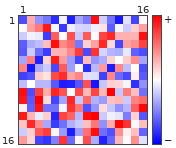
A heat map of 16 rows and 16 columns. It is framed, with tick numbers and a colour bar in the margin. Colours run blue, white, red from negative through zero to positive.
Average level on the scale: 50%. Slope: none. Seam: none. Histogram: flat. Odd rows or columns: none. Mirror symmetry: none. Grain: fine.
